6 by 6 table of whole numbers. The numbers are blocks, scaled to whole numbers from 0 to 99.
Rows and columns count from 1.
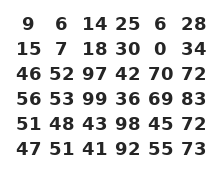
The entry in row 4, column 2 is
53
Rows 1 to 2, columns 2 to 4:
6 14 25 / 7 18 30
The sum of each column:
224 217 312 323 245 362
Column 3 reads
14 18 97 99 43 41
